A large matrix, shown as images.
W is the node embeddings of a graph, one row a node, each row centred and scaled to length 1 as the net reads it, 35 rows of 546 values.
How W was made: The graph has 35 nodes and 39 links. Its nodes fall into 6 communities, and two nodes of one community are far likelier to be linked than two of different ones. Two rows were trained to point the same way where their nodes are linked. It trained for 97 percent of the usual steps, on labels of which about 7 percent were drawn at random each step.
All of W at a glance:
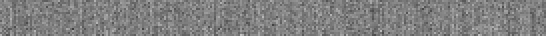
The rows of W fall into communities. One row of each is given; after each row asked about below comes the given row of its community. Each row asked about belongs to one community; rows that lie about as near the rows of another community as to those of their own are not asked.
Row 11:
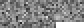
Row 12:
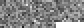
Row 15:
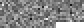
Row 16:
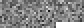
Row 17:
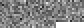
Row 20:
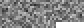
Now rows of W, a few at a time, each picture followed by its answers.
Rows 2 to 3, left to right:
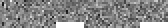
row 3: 12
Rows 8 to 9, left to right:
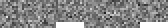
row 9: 16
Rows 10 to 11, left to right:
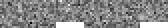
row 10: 20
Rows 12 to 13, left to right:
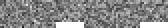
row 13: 20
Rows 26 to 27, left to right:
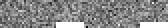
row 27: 17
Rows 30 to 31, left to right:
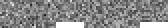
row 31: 17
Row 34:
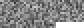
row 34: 15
